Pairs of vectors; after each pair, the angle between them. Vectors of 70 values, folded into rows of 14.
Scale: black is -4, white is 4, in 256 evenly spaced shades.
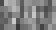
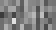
partly aligned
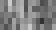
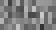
partly opposed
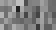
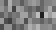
partly opposed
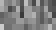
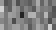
partly aligned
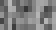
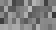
orthogonal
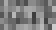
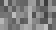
partly aligned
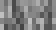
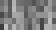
nearly opposite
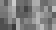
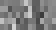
partly opposed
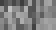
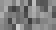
partly opposed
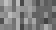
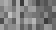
nearly parallel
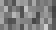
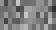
partly aligned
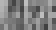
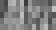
nearly opposite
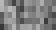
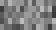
orthogonal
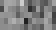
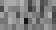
nearly parallel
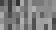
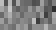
partly opposed
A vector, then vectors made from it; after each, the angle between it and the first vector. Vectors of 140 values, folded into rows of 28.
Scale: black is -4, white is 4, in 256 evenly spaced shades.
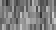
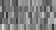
partly aligned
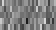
partly opposed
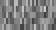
partly opposed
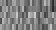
orthogonal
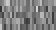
partly opposed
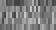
partly aligned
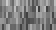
nearly opposite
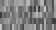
partly opposed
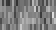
nearly parallel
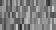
orthogonal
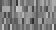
orthogonal
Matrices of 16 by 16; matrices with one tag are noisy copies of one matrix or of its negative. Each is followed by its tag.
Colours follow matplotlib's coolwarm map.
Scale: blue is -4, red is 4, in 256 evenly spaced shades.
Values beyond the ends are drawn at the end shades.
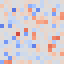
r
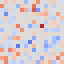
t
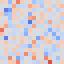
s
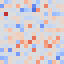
t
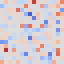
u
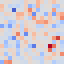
r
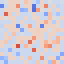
t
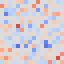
t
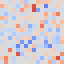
t
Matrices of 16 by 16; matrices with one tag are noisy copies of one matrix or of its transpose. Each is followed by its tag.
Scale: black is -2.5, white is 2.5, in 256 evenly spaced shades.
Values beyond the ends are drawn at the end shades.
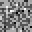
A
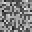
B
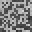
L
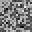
L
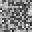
A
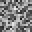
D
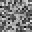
D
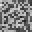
L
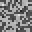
D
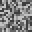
D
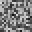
L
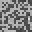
L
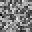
D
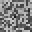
L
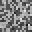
D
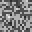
B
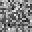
A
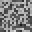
L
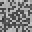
A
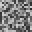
L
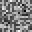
B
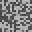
B
